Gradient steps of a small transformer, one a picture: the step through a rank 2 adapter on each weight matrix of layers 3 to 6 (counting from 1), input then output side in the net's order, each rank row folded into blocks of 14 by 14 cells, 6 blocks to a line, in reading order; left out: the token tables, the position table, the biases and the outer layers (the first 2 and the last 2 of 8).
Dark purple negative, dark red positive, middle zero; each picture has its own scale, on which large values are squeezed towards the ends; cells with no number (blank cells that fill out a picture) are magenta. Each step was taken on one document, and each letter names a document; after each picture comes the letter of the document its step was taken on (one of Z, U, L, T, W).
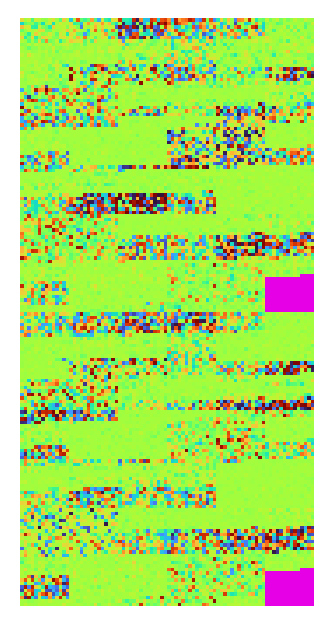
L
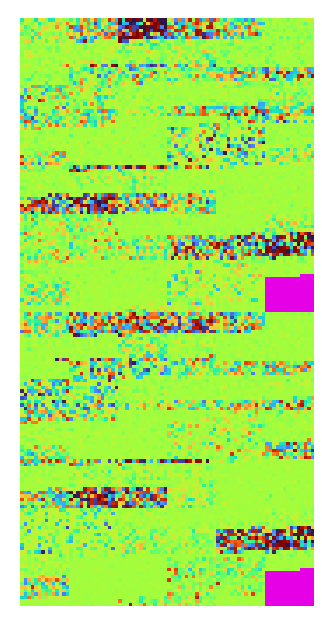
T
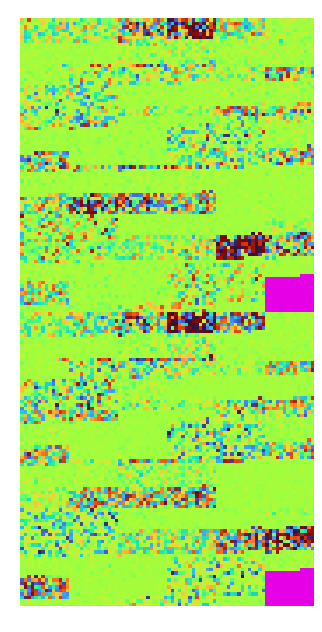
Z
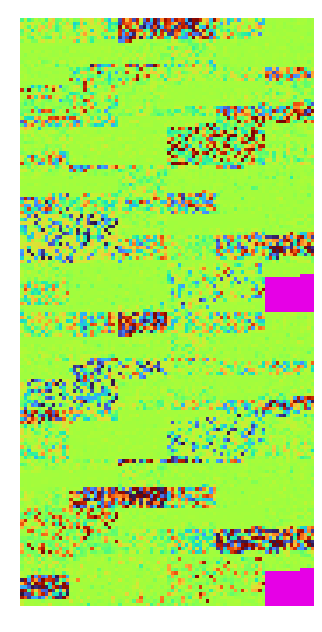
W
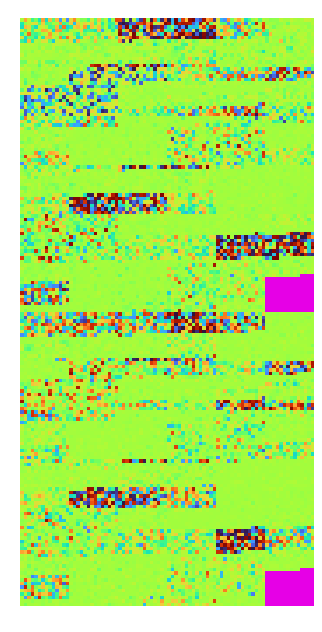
L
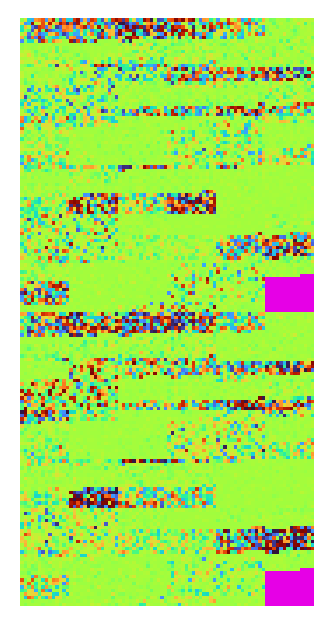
L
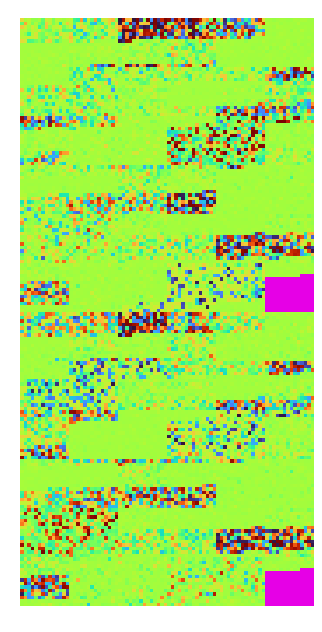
W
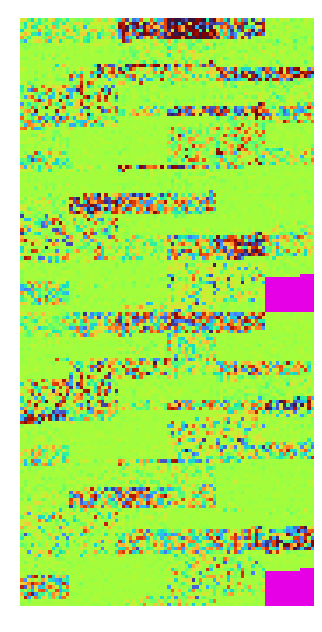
Z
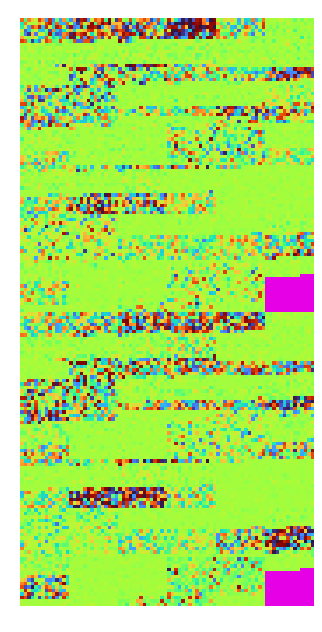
T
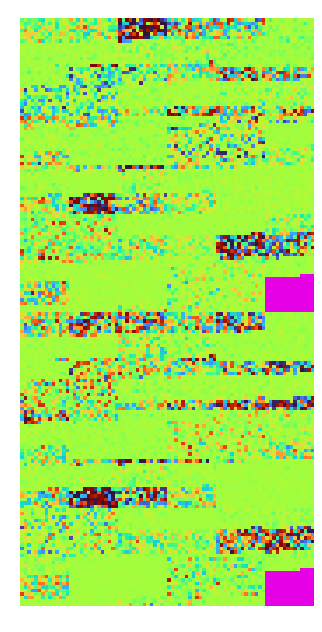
T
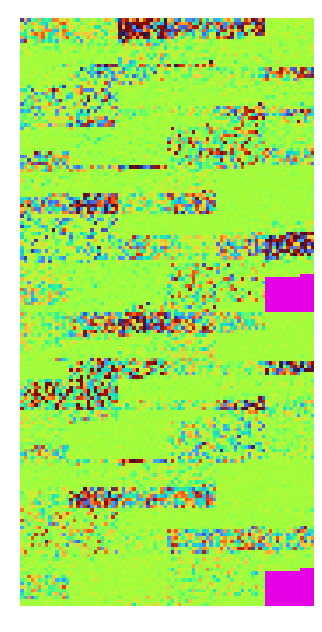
Z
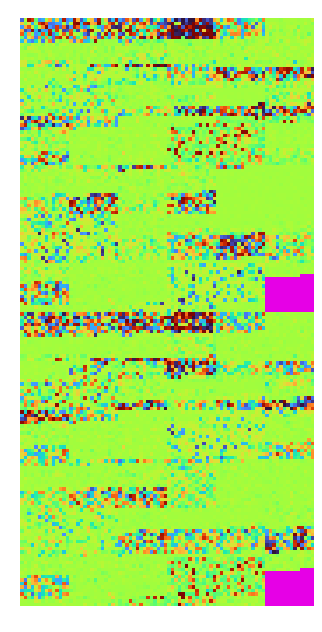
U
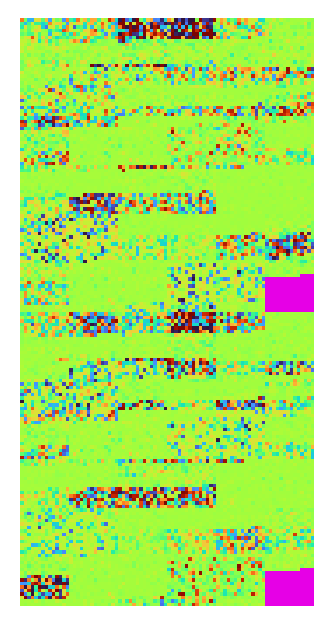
U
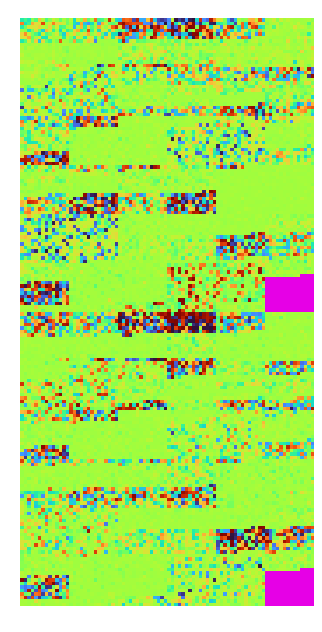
U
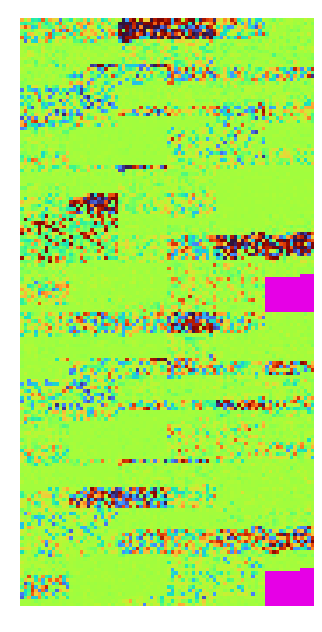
L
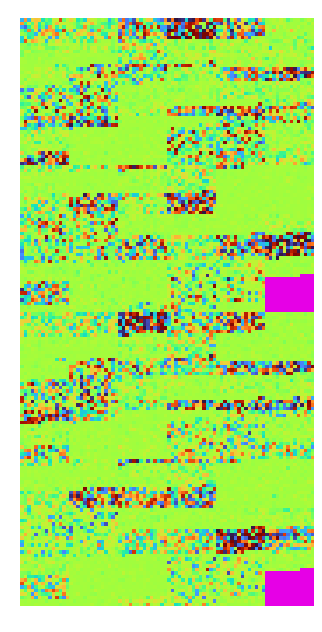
Z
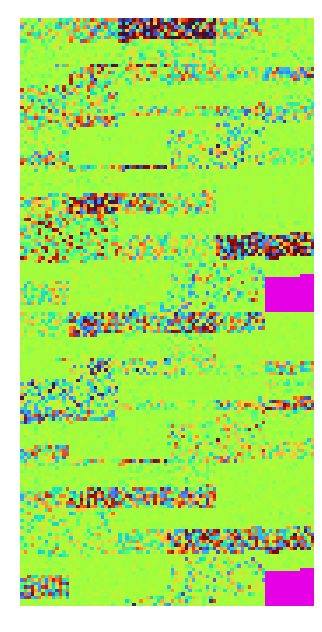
L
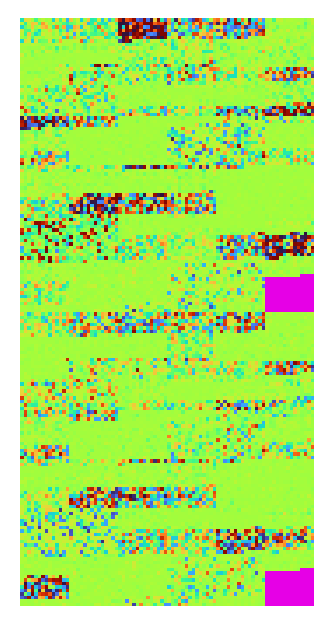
L
